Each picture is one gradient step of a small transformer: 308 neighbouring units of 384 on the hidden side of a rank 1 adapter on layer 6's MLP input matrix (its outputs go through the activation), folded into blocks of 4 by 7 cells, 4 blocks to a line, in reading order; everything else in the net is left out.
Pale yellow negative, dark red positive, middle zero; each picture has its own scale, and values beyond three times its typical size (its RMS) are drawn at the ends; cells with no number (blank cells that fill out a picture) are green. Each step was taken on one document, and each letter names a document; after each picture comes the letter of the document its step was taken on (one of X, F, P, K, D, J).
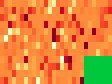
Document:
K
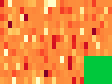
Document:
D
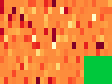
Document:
K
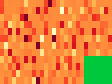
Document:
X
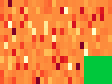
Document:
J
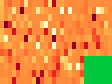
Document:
X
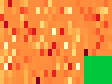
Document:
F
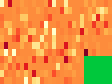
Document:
F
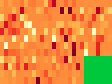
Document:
J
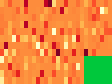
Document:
F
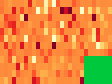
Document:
D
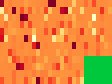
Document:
K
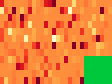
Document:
K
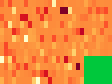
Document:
J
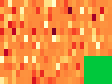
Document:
J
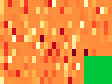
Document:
F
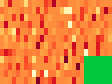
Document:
X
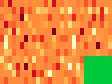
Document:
X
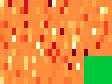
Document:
F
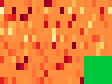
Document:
K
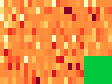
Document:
D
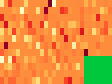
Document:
F
